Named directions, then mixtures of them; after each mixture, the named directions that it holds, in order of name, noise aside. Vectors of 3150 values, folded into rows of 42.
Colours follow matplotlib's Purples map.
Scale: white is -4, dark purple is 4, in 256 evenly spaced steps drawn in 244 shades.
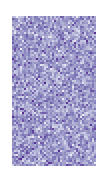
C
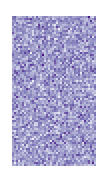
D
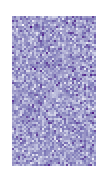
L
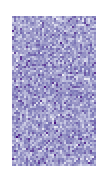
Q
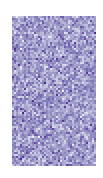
C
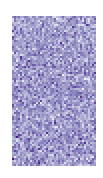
Q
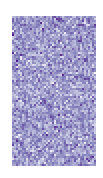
Q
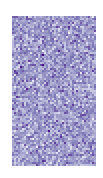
C, D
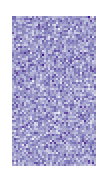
D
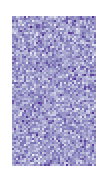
C, L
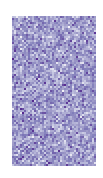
C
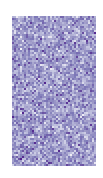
C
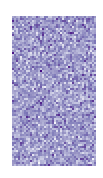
L, Q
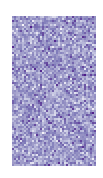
L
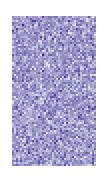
D, L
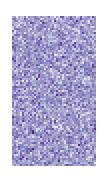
C, Q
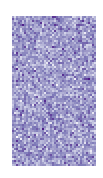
L, Q
